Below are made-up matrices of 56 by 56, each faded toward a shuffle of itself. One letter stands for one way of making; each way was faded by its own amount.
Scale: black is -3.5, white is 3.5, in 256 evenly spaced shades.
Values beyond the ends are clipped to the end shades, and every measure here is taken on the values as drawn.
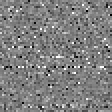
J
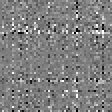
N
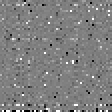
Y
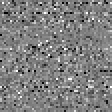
J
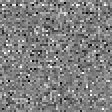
J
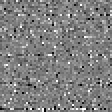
J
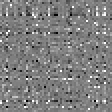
Y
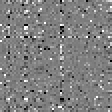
Y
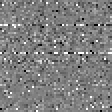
J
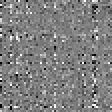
N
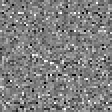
J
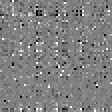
Y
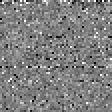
J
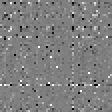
Y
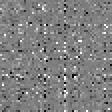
Y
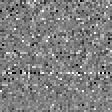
J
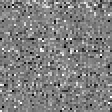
J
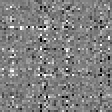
N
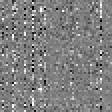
N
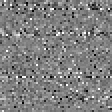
J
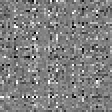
N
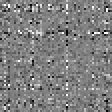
N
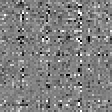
N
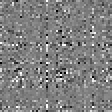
N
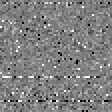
J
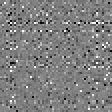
Y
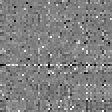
Y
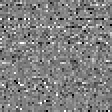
J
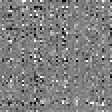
N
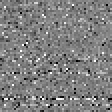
J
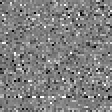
J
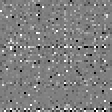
Y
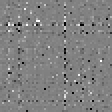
Y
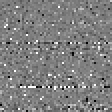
J
